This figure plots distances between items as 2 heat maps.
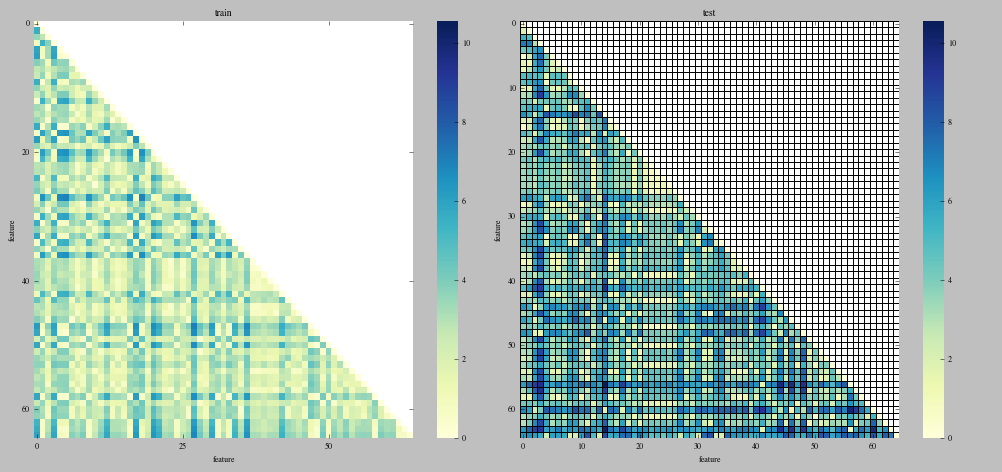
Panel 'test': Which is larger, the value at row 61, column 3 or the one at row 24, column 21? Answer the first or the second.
the first
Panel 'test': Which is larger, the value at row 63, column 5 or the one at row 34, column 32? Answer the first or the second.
the second
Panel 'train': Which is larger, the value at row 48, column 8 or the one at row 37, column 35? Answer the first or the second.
the first
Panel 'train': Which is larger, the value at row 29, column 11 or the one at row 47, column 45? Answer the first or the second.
the second
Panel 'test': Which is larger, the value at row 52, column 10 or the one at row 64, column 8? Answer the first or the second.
the first
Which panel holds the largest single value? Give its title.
test
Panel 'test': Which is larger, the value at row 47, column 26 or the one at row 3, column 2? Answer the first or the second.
the second
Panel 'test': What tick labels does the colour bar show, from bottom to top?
0, 2, 4, 6, 8, 10
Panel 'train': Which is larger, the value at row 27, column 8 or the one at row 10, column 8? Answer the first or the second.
the first
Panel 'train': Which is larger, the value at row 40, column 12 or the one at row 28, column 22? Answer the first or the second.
the first
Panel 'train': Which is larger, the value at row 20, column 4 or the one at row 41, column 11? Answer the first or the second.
the first
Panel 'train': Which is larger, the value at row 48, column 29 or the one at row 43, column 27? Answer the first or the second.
the second
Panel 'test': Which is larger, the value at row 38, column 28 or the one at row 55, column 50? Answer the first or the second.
the second
